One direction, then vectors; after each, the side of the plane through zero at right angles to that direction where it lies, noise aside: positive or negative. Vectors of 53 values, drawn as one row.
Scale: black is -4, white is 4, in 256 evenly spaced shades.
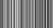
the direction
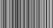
negative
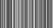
positive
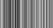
negative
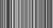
positive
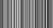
positive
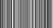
positive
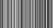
positive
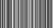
positive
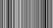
positive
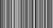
positive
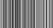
negative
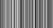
positive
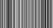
positive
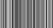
negative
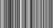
negative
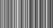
positive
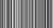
positive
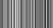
positive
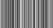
negative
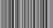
negative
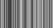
negative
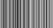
negative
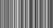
positive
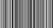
negative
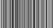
negative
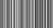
positive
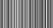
positive
